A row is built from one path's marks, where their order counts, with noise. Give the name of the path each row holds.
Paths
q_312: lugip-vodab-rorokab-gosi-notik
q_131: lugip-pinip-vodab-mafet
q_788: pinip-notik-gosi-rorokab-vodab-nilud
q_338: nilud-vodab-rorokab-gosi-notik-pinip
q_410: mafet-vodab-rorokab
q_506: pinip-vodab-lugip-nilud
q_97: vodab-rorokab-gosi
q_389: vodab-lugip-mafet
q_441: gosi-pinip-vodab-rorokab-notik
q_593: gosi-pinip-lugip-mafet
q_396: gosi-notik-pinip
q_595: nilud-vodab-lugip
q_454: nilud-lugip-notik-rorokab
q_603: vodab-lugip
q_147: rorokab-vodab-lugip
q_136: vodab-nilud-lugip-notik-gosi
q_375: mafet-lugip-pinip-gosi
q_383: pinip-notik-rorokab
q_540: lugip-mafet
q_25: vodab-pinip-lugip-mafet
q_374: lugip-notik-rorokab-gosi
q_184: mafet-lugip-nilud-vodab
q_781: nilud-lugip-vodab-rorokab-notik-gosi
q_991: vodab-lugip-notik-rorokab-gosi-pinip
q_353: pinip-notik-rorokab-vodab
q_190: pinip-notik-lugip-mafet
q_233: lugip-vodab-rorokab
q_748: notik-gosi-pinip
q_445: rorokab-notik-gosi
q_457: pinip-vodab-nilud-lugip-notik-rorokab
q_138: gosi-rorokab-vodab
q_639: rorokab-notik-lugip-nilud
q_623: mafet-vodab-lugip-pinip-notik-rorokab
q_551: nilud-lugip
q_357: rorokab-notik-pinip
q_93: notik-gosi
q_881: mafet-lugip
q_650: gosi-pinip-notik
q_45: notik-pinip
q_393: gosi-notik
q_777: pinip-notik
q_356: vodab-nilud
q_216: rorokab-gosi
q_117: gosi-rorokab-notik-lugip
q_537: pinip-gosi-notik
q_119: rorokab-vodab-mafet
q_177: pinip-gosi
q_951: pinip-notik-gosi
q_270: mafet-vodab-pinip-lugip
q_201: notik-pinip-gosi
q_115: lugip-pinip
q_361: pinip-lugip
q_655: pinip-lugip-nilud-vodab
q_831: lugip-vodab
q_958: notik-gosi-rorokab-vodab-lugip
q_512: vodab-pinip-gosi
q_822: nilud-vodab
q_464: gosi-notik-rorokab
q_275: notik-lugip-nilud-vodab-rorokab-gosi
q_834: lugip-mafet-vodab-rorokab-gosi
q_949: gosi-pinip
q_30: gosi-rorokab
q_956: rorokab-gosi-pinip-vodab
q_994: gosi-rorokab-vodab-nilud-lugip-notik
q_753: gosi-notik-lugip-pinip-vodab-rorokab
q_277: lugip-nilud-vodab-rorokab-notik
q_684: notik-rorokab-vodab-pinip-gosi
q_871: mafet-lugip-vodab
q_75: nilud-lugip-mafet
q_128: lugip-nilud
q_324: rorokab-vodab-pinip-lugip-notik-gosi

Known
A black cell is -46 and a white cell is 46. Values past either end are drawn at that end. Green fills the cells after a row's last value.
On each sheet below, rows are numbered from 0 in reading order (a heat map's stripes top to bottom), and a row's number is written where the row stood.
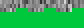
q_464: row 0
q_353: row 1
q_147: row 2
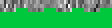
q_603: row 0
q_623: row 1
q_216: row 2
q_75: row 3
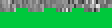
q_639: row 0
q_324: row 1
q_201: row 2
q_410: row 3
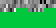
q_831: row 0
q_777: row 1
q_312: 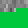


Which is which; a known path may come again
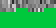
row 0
q_357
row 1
q_201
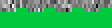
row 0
q_216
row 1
q_748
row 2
q_871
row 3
q_595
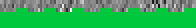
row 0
q_136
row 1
q_958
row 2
q_831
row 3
q_788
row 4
q_277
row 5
q_177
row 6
q_389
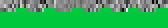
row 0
q_30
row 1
q_361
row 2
q_994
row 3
q_951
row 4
q_115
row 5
q_777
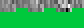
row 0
q_324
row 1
q_639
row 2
q_881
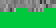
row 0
q_312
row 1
q_353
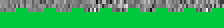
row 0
q_593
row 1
q_506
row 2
q_338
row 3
q_45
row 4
q_410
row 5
q_75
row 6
q_537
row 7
q_393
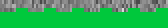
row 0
q_623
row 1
q_25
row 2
q_991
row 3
q_684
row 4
q_464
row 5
q_655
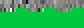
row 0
q_93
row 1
q_131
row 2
q_753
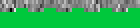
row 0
q_540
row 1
q_454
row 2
q_184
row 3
q_147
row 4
q_233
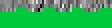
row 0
q_275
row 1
q_551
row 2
q_603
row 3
q_650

